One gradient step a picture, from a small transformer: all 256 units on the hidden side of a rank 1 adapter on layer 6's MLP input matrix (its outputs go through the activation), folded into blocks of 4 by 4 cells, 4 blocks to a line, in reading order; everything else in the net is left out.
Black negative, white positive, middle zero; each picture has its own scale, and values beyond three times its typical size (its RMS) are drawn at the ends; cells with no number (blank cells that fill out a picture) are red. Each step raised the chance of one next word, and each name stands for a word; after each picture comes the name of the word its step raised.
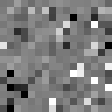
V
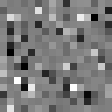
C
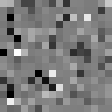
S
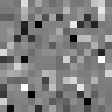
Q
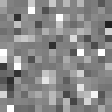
V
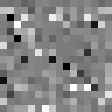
S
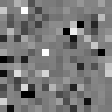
Q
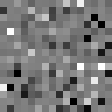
V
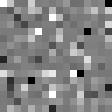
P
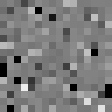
C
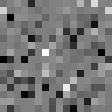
Q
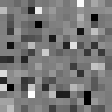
C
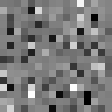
C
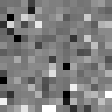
S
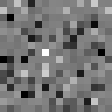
Q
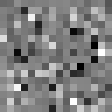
V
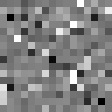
P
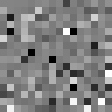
V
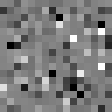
S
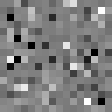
C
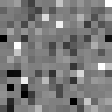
V
